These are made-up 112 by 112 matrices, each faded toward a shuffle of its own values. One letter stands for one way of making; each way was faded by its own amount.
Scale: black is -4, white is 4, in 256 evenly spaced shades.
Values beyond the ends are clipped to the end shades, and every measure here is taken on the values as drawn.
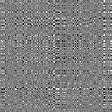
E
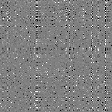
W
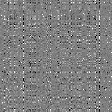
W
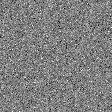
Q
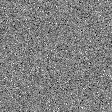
Q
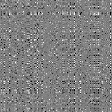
W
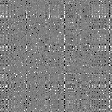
W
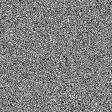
Q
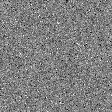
Q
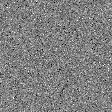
Q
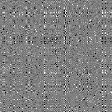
W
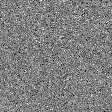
Q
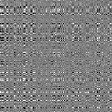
E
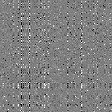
W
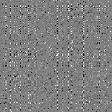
W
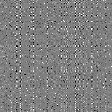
W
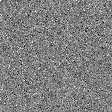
Q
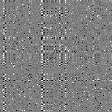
W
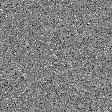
Q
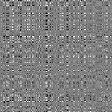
E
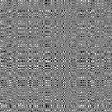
E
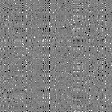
W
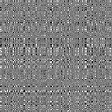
E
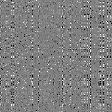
W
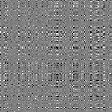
E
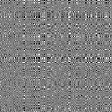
E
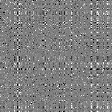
W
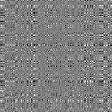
E
